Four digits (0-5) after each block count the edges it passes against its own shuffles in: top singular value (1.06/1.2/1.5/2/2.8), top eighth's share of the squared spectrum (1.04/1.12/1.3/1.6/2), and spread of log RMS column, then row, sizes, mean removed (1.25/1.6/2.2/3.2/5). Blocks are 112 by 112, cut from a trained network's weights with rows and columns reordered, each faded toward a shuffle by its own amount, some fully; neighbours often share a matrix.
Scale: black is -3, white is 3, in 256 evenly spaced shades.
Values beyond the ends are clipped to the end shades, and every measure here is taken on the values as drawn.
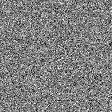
2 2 0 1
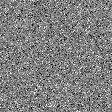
1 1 0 0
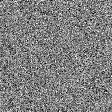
2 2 0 0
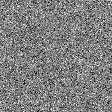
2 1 0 0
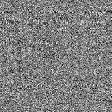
3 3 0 2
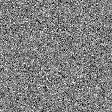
2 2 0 0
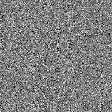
3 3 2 1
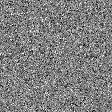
2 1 0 0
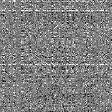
4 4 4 2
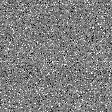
1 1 0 0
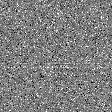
0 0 0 0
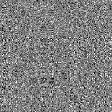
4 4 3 2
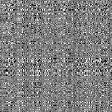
4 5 3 4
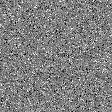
0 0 0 0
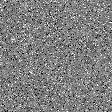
0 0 0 0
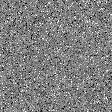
0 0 0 0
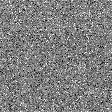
0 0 0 0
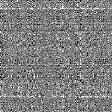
4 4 3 2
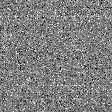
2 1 0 0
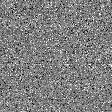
1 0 0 0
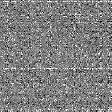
3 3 3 2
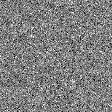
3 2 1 0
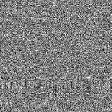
4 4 1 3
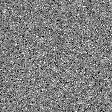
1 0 0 0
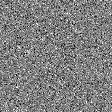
2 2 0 0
